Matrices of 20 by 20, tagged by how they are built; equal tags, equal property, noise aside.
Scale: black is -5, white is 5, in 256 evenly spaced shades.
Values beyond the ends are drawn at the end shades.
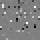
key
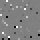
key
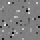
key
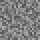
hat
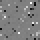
key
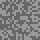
hat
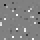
key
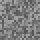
hat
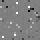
key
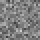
hat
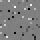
key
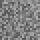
hat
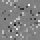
key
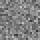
hat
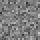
hat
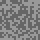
hat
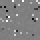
key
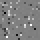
key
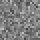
hat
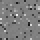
key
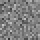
hat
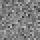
hat
